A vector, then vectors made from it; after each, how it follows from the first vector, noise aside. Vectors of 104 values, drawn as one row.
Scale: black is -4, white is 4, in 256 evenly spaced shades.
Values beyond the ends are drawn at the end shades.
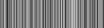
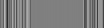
partly zeroed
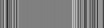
partly zeroed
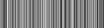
sign-scrambled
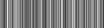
sign-scrambled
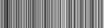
sign-scrambled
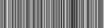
negated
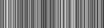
sign-scrambled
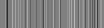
partly zeroed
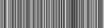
negated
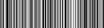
scaled up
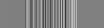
partly zeroed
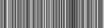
negated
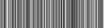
negated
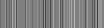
partly zeroed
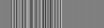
partly zeroed
